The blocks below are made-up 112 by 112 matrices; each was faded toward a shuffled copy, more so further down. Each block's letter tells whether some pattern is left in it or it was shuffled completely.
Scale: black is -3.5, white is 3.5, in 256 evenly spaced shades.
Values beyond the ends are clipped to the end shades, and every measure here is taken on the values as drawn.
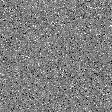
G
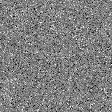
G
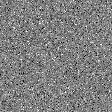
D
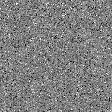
D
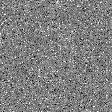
D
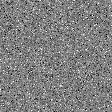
G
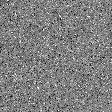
G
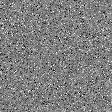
G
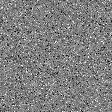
G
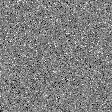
G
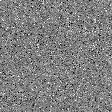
D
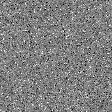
G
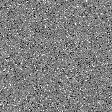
G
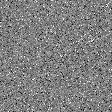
G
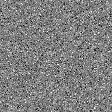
D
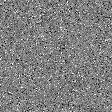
G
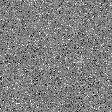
D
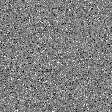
D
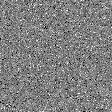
D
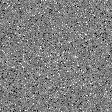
G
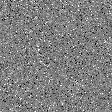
G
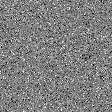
G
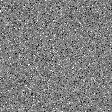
G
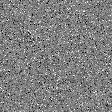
G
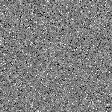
D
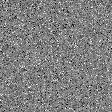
G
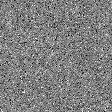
D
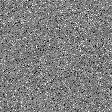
G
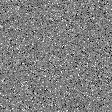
D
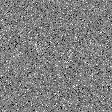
G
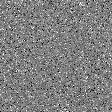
G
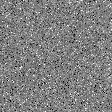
G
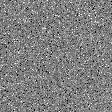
G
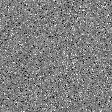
G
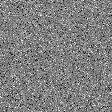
D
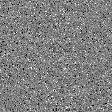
D
